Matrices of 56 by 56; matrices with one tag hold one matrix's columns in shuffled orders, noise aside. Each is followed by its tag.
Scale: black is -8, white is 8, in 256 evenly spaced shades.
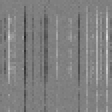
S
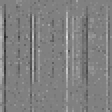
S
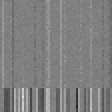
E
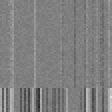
E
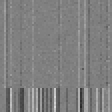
E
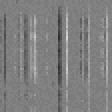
S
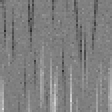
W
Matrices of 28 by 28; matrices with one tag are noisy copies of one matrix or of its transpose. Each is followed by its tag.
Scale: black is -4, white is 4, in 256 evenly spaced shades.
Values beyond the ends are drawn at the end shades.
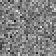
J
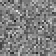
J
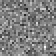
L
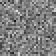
J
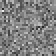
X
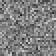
J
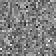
L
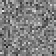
X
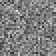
J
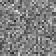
J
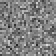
L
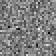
L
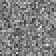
L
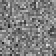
L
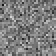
J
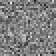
X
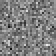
L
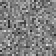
L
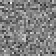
X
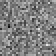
L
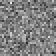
X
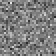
X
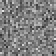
X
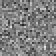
L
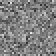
X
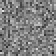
X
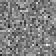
L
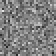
X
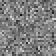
J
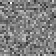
X
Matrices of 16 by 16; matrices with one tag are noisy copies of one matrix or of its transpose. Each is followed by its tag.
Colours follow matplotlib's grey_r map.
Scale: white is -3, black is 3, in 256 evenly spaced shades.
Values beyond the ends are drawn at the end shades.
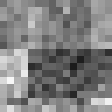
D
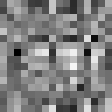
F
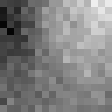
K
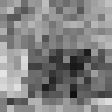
D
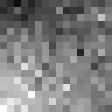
K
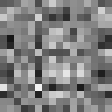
F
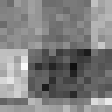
D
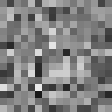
F
